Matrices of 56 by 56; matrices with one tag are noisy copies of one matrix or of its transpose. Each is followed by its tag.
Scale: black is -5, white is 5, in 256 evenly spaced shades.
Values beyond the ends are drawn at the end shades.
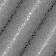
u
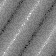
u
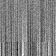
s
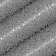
u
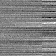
s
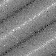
u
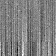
s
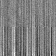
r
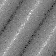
u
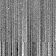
s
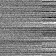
s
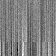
s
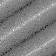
u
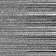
r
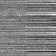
r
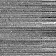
s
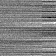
s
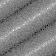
u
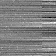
s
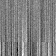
s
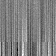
s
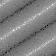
u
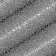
u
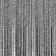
r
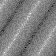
u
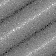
u
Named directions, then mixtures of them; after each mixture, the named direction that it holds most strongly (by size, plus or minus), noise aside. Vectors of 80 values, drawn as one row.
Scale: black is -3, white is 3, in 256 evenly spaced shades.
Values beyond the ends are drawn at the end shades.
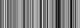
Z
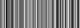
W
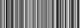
W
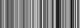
Z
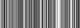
Z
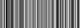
W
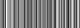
W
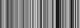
Z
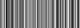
W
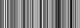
Z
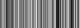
W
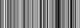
Z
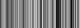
Z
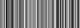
W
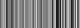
W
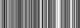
Z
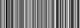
W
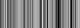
Z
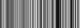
Z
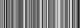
Z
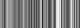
Z
